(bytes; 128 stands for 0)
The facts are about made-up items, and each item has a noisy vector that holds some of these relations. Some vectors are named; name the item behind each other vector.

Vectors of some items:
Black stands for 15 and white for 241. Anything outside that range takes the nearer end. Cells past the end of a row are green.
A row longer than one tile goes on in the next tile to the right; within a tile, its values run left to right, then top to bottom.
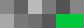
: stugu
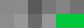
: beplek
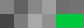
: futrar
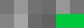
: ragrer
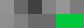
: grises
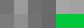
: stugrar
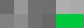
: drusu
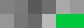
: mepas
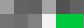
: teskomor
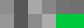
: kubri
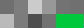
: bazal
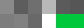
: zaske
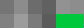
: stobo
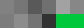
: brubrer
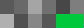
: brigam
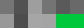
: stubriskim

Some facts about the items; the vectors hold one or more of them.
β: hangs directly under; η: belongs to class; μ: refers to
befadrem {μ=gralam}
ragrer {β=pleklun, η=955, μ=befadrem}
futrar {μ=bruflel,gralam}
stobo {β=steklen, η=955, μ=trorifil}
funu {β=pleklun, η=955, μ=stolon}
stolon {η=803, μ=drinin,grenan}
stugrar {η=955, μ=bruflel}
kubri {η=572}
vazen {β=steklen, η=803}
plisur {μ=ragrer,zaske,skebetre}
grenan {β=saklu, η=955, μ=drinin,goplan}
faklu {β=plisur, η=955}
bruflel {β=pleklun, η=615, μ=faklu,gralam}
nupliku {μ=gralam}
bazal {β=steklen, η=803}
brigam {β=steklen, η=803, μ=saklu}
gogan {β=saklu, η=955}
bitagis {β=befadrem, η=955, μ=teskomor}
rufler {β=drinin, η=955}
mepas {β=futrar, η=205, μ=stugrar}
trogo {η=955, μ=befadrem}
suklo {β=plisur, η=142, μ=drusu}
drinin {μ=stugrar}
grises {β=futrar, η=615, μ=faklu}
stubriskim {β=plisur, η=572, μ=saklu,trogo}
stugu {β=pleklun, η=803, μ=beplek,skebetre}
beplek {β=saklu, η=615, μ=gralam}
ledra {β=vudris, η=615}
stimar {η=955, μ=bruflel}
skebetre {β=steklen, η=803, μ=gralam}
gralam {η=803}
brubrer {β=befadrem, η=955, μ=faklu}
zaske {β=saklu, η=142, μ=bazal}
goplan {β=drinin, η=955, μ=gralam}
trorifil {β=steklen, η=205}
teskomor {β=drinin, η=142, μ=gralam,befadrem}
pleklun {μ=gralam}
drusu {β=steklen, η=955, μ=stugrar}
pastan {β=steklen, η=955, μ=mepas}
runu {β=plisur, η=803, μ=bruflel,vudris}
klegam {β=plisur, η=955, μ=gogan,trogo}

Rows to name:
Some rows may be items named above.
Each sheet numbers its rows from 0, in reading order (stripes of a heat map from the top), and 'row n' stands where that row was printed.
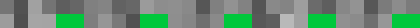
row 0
stubriskim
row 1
stimar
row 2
bruflel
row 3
saklu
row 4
ledra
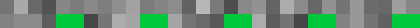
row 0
klegam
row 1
drinin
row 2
stugu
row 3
runu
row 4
rufler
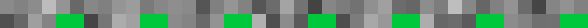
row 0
vudris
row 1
drinin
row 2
bruflel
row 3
brigam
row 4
befadrem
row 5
gralam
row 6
grises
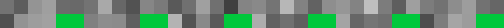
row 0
plisur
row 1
klegam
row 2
brigam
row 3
vazen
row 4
stolon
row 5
befadrem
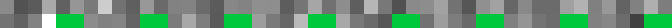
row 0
suklo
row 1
gogan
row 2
bitagis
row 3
trorifil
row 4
stugu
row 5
funu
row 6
pastan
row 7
faklu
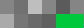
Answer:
skebetre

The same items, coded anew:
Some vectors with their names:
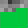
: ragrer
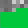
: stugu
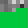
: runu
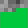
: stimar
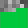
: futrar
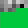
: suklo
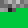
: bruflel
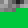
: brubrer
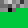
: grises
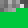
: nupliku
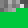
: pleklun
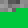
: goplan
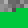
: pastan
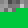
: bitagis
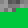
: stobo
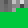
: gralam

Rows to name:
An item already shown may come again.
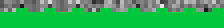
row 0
mepas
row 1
gralam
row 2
vazen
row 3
gogan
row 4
vudris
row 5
plisur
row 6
teskomor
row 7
ledra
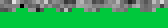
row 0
brigam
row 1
ledra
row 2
gogan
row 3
rufler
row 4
brubrer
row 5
gralam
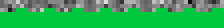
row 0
beplek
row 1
trorifil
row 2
klegam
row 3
gralam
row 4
bazal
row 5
skebetre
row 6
saklu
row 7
faklu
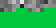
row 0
stolon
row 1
funu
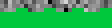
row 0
vudris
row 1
saklu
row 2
grises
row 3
stubriskim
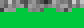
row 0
drinin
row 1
faklu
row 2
zaske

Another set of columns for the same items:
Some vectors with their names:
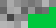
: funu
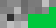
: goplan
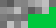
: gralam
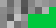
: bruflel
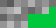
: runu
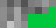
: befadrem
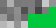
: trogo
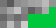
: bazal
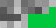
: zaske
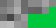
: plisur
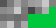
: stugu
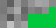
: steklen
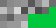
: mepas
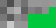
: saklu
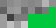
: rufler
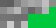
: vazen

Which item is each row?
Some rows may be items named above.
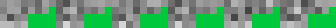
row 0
stimar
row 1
saklu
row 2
ledra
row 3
saklu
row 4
klegam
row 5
suklo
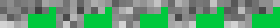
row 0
ragrer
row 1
grises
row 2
stolon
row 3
klegam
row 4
teskomor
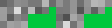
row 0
trorifil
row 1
ledra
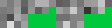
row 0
ledra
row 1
skebetre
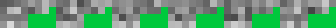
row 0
brigam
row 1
suklo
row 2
bitagis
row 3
bitagis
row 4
stubriskim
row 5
stugu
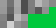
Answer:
beplek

